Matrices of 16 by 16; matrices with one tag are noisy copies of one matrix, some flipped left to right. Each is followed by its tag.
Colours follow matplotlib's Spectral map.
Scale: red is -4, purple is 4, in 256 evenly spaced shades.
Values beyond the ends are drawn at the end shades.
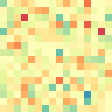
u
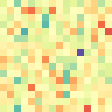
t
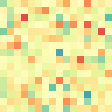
u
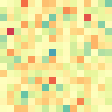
u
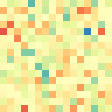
t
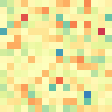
u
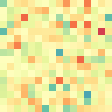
u
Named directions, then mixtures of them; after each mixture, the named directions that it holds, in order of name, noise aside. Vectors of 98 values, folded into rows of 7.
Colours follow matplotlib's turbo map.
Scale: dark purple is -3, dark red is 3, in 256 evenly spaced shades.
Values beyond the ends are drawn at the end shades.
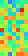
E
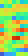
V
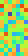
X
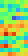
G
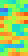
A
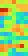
A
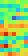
G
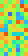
V, X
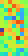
E, V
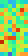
E, V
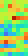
G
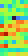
G, V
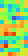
G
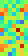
A, E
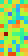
G, X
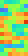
A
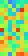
E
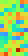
V, X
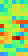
A, V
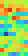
A, G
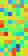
A, X
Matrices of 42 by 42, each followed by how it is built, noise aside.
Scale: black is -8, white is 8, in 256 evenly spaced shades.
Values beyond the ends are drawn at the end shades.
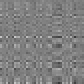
low rank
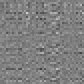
low rank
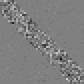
banded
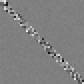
banded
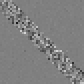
banded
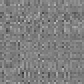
low rank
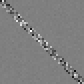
banded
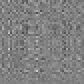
low rank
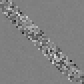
banded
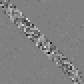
banded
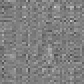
low rank
